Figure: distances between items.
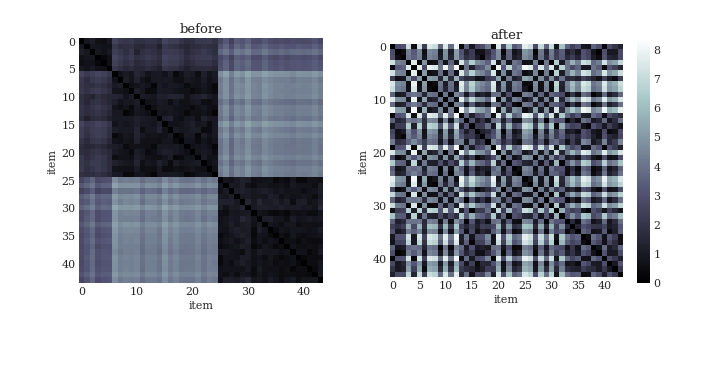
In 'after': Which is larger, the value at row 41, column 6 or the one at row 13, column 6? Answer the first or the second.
the second
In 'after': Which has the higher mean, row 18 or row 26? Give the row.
26
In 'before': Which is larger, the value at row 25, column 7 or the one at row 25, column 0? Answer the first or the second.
the first
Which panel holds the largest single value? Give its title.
after
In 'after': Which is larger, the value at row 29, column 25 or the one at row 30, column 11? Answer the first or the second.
the first
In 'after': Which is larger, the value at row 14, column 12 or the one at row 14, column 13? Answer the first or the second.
the first
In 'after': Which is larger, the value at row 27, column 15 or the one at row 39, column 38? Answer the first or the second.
the first
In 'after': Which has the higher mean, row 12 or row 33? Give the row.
12
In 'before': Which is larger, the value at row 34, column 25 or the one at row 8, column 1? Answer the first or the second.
the second
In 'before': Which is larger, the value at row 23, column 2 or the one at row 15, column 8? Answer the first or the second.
the first
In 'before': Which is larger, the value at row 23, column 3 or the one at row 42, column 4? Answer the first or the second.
the second
